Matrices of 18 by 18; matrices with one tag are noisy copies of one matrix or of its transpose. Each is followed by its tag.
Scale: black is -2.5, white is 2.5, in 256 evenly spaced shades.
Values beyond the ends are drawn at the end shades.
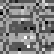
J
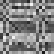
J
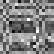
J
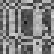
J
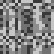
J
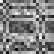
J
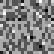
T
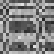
J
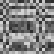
J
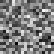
T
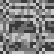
J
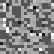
T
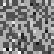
T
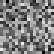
T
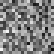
T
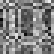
J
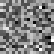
T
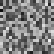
T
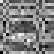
J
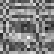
J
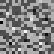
T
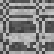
J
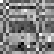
J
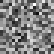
T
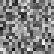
T
